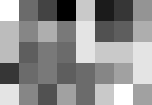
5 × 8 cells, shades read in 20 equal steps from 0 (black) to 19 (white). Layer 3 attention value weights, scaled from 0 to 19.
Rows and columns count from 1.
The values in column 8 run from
11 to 17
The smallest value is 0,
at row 1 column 4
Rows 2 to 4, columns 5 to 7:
17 6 7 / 17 15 15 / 8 10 12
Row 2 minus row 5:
-3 0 7 -3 9 -9 -12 1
